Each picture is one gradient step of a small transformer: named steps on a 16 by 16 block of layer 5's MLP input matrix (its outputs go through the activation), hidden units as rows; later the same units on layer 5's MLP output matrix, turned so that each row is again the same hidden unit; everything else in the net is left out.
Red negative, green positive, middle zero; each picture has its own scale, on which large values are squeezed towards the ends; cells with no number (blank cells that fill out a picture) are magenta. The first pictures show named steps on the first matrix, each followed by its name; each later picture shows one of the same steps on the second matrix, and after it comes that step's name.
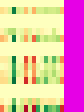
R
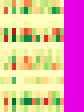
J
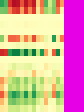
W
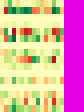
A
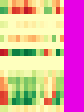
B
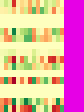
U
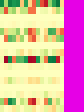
J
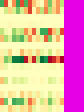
J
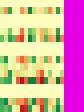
R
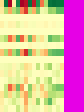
W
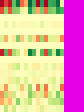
W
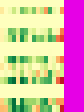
R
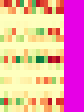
A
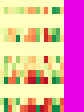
R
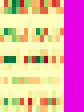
A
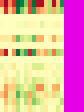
W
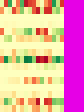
A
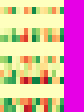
R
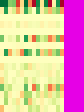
W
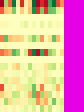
W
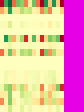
B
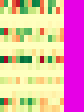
A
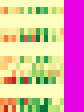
R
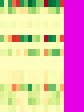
B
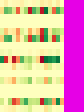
U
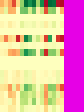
B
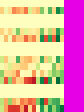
R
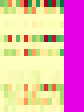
B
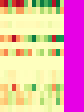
B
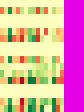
R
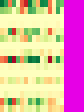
A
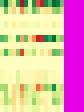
B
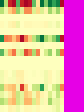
B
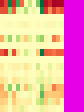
W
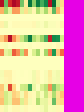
B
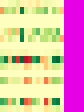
U
